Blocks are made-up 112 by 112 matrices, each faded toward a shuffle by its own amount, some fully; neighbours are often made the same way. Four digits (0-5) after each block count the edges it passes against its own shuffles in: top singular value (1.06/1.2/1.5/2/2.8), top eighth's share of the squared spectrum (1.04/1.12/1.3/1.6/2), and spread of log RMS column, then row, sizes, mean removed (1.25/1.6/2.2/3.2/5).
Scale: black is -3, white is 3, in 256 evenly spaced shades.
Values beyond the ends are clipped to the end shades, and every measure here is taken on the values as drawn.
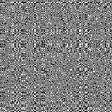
5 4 3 3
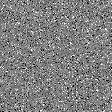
3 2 1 0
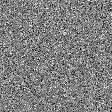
0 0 0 0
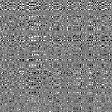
5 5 3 4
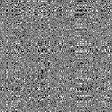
5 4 3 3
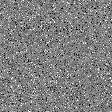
2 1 0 1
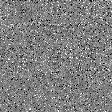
3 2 0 1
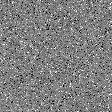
1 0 0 0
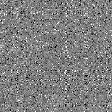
4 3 2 2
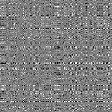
5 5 3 4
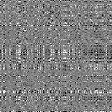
5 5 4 4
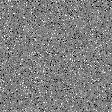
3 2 0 1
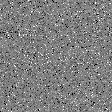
2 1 0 0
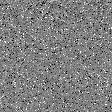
1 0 0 0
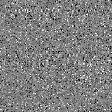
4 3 1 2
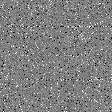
3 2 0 1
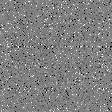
3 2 0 0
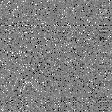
4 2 1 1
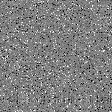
3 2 0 0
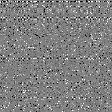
5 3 2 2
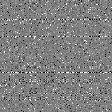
5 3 1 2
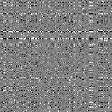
5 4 3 3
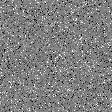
0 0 0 0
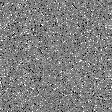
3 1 0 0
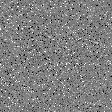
2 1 0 0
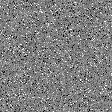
0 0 0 0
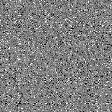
4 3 1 2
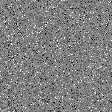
2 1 0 0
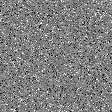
0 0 0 0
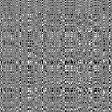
5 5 4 4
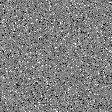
1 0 0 0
